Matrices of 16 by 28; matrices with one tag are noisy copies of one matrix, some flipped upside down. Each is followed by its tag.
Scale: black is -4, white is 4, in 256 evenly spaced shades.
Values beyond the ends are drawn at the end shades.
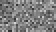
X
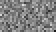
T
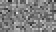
X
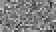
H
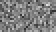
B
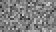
B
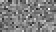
X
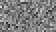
T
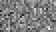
B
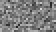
H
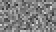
T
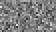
T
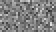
T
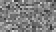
H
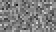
T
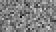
B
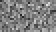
B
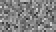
T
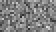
B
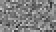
H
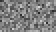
B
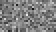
X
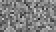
B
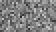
B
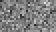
B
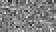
X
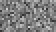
B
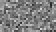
H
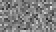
T
